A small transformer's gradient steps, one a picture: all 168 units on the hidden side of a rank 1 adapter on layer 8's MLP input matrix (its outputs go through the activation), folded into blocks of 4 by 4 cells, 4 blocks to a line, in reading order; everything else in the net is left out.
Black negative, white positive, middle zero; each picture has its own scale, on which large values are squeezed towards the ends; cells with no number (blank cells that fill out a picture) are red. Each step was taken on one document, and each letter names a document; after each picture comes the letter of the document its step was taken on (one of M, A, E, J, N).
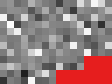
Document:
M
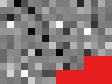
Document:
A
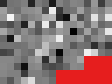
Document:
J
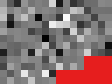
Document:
A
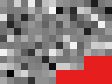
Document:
M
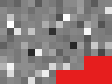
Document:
M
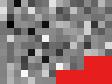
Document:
A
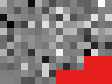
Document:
J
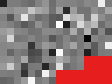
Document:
J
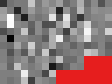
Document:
J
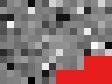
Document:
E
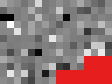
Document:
M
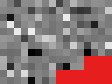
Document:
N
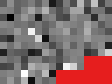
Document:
A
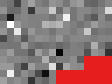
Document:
M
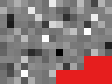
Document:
A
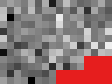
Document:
M
